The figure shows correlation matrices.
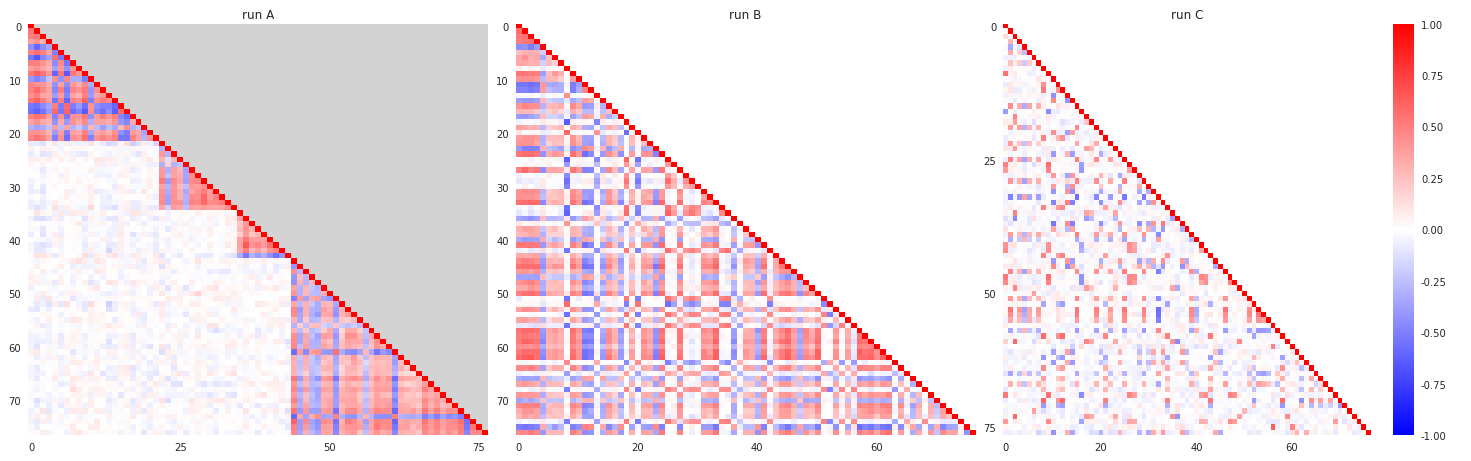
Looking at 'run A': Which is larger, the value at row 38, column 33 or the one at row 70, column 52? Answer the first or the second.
the second
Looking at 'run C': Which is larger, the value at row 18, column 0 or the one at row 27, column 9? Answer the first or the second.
the second
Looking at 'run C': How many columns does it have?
77
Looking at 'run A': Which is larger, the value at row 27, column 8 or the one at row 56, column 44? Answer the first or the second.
the first
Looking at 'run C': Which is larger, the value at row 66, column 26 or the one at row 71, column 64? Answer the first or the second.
the first
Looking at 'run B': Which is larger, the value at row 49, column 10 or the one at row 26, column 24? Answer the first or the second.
the first
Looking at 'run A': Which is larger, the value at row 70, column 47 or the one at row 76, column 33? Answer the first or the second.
the second
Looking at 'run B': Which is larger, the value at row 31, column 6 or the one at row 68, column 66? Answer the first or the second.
the first
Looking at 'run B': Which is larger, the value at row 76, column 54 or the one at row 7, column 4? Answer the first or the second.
the first
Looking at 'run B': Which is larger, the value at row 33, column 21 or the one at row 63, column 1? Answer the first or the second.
the first
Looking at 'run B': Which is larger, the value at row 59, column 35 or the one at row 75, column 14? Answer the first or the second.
the second
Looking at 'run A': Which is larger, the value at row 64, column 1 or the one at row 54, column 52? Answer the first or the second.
the second
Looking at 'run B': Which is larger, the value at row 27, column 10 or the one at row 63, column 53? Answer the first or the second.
the first
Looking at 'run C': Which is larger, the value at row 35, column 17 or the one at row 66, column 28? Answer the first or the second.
the first
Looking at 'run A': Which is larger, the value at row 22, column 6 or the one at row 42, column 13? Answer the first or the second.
the first
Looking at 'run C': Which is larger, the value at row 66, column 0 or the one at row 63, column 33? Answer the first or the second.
the second
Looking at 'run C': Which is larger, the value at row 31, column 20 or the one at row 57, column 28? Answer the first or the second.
the second
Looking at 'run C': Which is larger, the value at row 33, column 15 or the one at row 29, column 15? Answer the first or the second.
the second
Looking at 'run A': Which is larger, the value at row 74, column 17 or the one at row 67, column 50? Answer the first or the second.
the second
